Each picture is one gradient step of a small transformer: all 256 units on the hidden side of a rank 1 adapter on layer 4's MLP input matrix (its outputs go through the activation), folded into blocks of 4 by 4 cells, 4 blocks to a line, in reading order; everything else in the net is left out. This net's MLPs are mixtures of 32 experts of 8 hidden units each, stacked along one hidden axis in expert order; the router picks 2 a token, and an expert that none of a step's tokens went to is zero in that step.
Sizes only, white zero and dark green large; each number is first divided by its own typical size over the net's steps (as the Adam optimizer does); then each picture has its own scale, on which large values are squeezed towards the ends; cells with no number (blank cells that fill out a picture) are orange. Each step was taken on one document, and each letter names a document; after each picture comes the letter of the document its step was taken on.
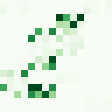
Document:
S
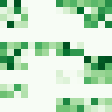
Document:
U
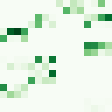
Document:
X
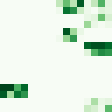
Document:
X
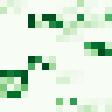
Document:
X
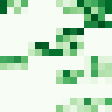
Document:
U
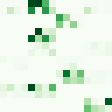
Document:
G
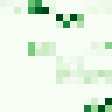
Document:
G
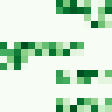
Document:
U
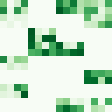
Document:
U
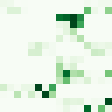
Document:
G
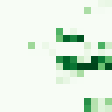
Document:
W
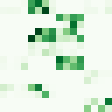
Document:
G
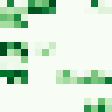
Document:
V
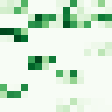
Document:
X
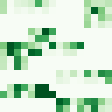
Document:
U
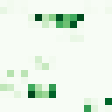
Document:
S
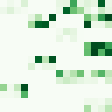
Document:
X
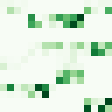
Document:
G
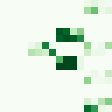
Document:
W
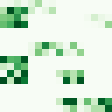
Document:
V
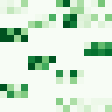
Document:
X
